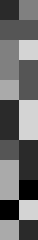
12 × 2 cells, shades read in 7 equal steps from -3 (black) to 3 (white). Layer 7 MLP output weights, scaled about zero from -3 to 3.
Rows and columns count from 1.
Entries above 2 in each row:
0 0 0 0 0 0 0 0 0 0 0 0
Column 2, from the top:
0 -1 2 -1 -1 2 2 -2 -2 -3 2 -2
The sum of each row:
-2 -2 2 -1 0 0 0 -3 -1 -2 -1 -1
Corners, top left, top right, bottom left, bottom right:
-2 0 1 -2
